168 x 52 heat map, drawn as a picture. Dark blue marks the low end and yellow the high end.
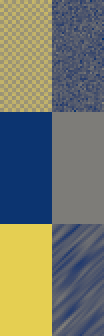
The table splits into 3 rows of 2 panels. Panel 1,1: high, checkered. Panel 1,2: low, fine-grained. Panel 2,1: very low, flat. Panel 2,2: middling, flat. Panel 3,1: very high, flat. Panel 3,2: low, slanting up to the right.
